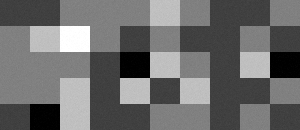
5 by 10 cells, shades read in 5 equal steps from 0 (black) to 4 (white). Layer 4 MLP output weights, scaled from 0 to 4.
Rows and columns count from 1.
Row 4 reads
2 2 3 1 3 1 3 1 1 2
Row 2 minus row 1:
1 2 2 0 -1 -1 -1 0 1 -1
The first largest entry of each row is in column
6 3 6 3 3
